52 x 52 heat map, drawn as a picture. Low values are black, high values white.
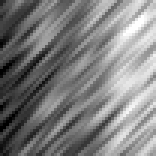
Lone odd cells: none. Odd rows or columns: none. Grain: diagonal, up to the right. Average level on the scale: 50%. Slope: up to the right.
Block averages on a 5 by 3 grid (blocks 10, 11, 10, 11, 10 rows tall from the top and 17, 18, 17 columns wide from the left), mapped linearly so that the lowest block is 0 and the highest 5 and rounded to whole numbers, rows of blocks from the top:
125 | 125 | 025 | 024 | 014
